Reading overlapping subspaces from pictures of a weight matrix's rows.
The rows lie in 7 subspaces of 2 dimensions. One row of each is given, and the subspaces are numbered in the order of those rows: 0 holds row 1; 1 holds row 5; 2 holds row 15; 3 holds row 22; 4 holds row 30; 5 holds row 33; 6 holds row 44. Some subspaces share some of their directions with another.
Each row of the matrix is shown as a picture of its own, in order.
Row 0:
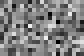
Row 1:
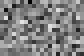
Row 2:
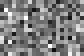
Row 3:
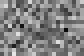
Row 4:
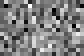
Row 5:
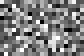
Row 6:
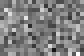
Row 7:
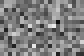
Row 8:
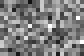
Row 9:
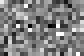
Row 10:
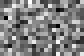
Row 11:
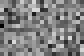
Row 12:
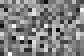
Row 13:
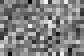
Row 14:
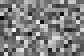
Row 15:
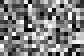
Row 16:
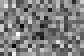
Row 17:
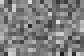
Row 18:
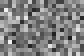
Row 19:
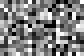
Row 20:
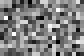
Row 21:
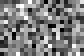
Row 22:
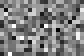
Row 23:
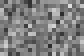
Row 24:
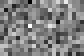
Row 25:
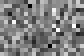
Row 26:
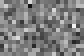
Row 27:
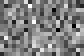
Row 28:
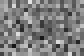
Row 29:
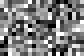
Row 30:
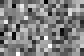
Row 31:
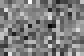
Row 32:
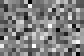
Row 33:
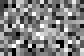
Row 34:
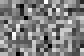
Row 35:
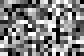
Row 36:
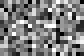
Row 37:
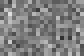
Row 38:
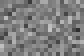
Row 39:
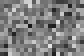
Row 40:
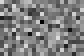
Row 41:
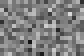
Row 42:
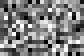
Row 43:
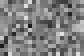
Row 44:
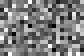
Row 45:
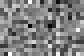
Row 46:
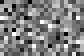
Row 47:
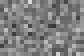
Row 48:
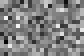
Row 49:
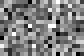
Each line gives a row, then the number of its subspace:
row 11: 6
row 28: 5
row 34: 4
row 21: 4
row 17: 4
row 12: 3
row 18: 6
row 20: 0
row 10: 0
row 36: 3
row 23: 2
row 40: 1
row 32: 2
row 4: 2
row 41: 3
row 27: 2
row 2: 6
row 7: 5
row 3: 5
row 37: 6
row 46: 1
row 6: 6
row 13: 3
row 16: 5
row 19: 3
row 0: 4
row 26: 2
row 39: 2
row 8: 6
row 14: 1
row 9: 0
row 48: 0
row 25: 2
